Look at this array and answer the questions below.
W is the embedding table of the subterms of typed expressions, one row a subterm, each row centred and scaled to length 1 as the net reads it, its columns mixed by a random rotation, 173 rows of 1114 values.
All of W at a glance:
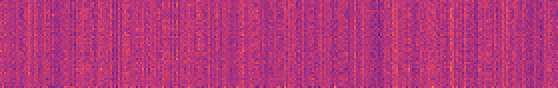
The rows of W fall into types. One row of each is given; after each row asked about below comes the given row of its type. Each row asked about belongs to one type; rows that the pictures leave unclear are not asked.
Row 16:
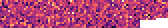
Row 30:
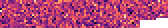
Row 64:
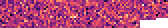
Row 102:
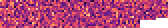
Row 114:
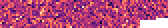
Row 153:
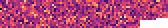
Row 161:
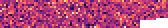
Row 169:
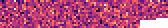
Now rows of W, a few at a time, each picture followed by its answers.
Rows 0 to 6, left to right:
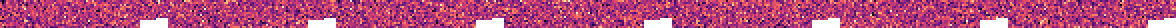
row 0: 169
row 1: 30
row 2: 169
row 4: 16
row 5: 114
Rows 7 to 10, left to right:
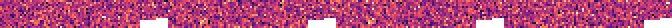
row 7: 64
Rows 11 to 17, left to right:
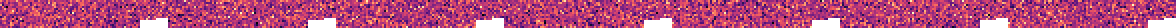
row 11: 16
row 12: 64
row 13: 114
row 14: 30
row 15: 169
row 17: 169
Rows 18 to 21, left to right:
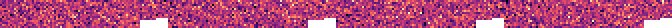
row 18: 64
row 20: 64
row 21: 169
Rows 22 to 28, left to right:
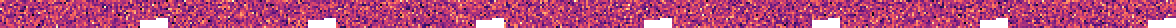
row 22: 64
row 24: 161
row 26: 153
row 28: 30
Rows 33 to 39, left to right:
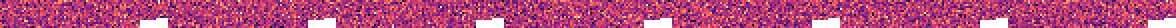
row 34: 16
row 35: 64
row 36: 64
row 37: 153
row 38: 102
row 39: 30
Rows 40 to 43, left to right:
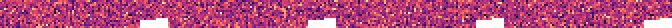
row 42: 16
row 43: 114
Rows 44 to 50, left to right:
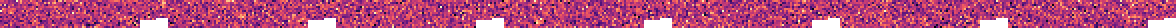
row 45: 64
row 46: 64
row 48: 114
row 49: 153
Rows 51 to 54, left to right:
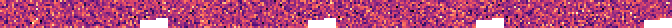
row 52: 30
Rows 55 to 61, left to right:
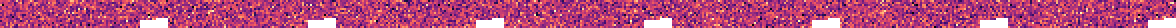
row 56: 64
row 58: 114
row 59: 153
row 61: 16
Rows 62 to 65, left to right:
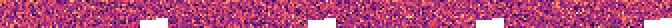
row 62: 114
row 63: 30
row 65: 161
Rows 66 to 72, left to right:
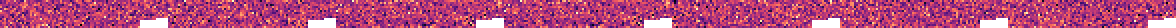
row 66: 153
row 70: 169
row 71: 102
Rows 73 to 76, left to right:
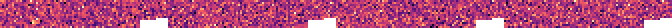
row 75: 153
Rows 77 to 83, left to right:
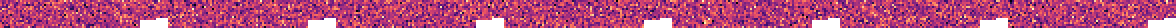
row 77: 161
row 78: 169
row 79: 161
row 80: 102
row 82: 153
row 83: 169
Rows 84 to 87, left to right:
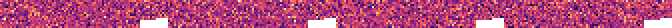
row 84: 102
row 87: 161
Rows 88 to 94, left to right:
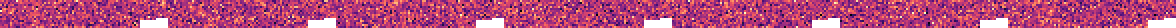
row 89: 153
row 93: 64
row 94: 114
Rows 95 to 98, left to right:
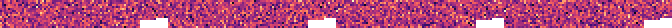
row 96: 161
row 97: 30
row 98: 30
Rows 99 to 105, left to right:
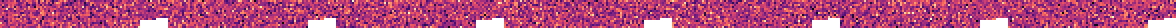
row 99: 169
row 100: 114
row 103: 102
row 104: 16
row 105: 102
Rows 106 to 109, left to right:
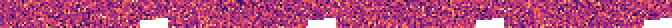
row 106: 114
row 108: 102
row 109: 153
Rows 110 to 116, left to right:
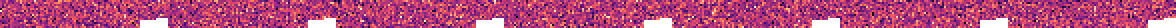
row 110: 30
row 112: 169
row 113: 114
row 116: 102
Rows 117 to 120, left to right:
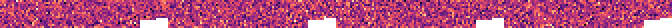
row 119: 102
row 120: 153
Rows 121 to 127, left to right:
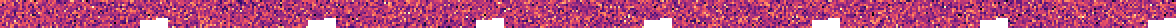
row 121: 114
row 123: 16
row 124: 153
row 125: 153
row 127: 64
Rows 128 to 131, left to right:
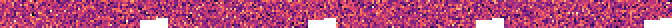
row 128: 114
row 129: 161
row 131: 16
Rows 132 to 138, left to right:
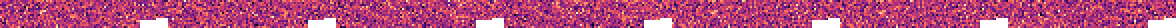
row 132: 64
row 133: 102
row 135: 161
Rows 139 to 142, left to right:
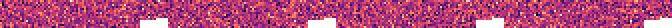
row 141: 161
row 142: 114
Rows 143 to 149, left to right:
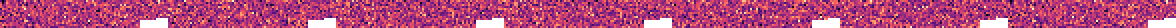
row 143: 169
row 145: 102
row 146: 102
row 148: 114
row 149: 169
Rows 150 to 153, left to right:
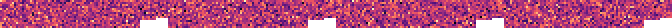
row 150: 102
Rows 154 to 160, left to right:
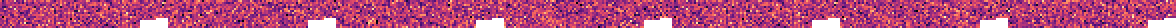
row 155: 114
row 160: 30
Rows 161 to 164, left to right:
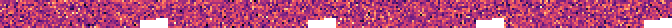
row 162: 114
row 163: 102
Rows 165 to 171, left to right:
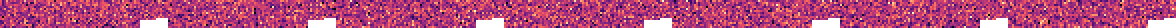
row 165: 16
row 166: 64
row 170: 16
